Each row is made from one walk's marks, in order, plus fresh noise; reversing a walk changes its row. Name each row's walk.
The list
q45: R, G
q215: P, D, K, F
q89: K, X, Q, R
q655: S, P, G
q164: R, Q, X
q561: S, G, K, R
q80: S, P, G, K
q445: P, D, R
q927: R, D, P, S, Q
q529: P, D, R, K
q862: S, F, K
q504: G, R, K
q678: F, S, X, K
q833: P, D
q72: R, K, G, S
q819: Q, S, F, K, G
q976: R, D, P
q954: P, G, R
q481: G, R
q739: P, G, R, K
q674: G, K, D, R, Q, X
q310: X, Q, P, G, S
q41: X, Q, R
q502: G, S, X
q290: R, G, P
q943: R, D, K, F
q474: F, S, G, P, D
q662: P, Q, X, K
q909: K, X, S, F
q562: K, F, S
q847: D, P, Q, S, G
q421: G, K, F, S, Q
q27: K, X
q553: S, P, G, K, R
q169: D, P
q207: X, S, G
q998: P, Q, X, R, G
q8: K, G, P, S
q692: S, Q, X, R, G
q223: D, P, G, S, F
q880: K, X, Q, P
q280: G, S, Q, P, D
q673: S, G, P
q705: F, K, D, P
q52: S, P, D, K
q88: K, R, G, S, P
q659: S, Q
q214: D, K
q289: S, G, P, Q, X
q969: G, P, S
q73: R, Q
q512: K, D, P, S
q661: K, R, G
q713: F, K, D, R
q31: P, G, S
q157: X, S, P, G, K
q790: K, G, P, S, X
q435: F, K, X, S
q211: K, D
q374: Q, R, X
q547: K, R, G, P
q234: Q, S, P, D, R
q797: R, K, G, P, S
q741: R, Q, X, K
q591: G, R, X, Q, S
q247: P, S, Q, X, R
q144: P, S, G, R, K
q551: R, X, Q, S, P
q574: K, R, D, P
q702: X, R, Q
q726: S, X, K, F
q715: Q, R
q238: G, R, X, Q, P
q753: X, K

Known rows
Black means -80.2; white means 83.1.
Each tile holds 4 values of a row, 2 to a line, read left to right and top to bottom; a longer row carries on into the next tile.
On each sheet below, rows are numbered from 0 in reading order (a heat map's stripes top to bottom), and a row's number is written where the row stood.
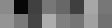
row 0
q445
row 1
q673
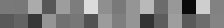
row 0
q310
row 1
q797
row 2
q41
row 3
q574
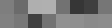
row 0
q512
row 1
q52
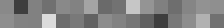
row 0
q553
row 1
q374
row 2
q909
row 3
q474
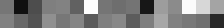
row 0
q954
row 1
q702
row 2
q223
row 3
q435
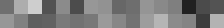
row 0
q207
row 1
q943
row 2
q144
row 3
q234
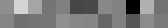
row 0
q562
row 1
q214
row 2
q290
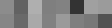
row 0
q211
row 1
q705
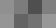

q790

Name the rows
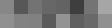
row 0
q659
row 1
q529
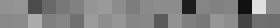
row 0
q502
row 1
q504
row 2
q421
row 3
q169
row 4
q547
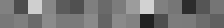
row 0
q73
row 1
q157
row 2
q89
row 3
q481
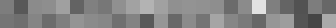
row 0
q833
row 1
q27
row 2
q8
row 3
q969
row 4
q45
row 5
q847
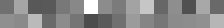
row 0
q862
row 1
q880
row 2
q726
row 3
q561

